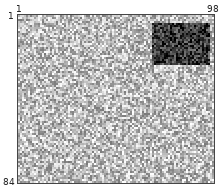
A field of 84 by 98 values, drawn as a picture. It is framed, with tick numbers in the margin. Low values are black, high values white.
Average level on the scale: 70%. Stripes: none. Mirror symmetry: none. Odd patch: lower, in the top right. Ninth with the lowest average: top right.
